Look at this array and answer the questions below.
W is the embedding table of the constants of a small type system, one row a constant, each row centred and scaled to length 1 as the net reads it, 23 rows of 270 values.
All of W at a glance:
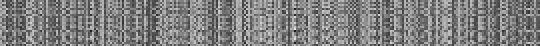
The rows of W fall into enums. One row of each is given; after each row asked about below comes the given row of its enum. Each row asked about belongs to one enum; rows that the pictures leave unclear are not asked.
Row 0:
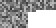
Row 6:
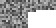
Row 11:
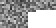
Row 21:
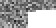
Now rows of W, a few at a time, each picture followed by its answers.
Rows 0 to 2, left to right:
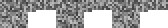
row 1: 6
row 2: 0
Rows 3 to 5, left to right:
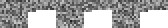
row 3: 6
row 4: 21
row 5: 6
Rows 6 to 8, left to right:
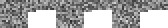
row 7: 21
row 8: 11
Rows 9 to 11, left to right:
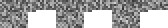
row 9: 0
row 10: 0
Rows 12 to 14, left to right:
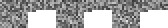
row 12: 0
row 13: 6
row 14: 11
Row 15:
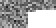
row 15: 21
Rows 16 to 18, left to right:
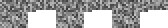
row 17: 0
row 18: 6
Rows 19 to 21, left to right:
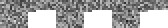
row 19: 11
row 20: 0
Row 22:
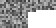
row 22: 6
